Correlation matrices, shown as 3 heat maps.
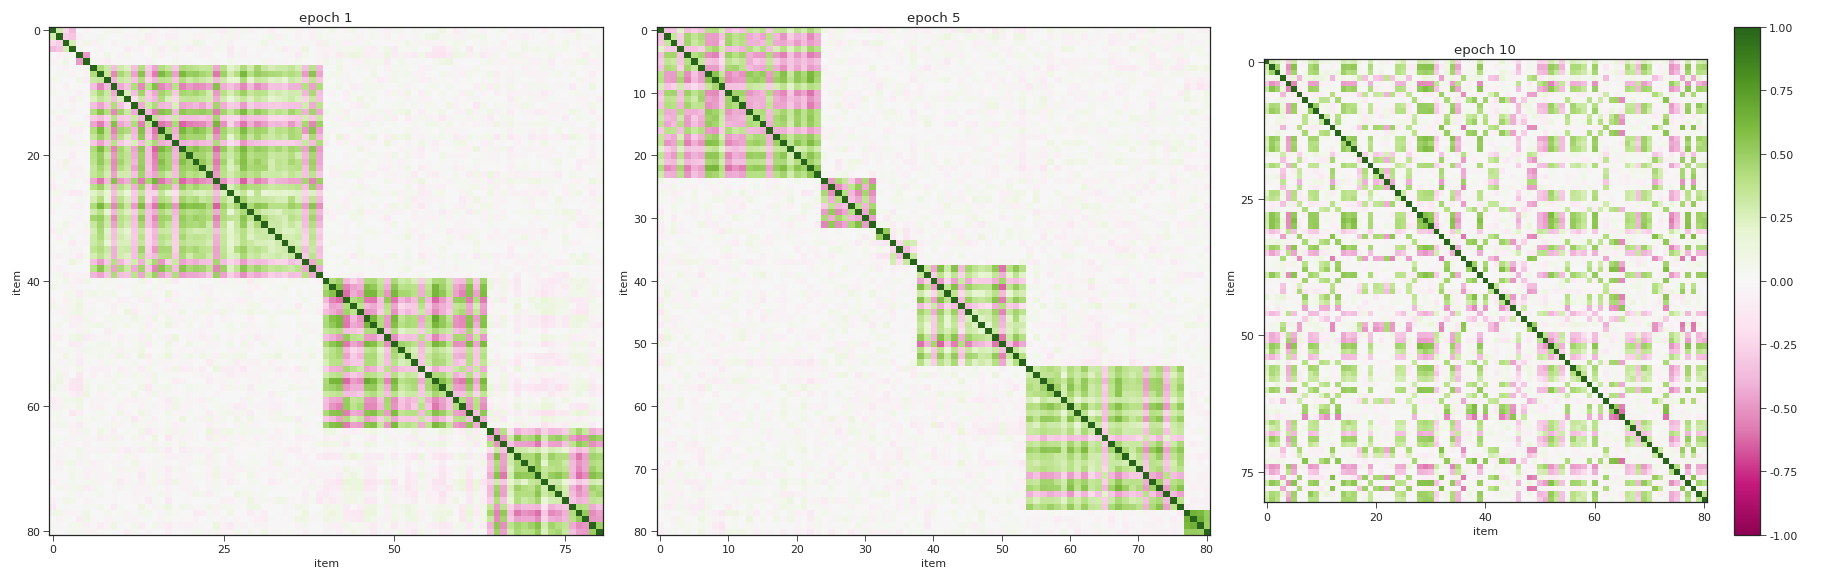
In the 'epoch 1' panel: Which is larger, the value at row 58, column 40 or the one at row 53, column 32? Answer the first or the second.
the first
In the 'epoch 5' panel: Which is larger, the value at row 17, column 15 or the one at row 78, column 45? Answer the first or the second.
the first
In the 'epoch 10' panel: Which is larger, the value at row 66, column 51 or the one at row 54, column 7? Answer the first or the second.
the second
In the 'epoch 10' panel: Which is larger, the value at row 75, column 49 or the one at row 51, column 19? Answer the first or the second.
the first
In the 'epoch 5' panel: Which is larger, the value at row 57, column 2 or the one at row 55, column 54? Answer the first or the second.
the second
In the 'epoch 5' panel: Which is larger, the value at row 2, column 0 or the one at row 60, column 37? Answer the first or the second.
the second
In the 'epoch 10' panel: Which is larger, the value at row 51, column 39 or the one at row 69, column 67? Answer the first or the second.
the second
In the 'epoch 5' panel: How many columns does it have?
81
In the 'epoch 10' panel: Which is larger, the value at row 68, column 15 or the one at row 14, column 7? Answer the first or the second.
the second
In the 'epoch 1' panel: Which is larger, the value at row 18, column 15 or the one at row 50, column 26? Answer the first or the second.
the first
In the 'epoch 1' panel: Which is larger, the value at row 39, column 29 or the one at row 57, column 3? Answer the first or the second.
the second
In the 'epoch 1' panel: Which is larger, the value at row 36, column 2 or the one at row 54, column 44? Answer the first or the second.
the second
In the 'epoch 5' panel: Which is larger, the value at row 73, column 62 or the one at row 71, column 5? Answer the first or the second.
the first
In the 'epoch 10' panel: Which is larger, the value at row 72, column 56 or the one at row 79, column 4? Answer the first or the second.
the first
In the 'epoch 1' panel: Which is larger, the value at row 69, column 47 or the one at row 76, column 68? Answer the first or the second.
the first
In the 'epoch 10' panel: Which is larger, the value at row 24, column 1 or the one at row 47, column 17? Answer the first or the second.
the first
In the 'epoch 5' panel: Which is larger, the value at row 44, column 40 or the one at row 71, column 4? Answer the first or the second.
the first
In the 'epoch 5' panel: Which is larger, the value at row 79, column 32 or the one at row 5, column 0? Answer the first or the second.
the first
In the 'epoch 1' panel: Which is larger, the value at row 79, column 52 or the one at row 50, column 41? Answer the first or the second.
the second
